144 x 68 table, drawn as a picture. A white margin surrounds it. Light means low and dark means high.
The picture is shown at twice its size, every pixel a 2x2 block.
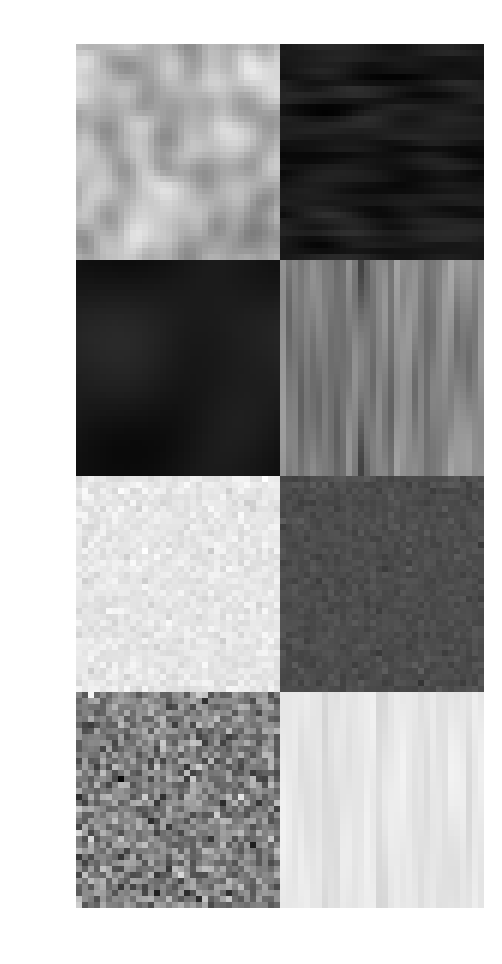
The table splits into 4 rows of 2 panels. Panel 1,1: low, blotchy. Panel 1,2: very high, streaked across, faint in contrast. Panel 2,1: very high, smooth, faint in contrast. Panel 2,2: middling, streaked downward. Panel 3,1: very low, fine-grained, faint in contrast. Panel 3,2: high, fine-grained, faint in contrast. Panel 4,1: middling, fine-grained, strong in contrast. Panel 4,2: very low, streaked downward, faint in contrast.
